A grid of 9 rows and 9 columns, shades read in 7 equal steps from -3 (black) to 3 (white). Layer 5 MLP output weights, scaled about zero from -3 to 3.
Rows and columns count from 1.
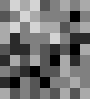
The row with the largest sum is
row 3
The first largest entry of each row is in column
2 3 2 6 9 2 7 8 1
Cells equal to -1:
16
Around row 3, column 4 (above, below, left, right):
1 0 0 1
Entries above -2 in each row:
9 8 9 6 5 6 7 6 9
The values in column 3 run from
-2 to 2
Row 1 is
0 2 1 2 -1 0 1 0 1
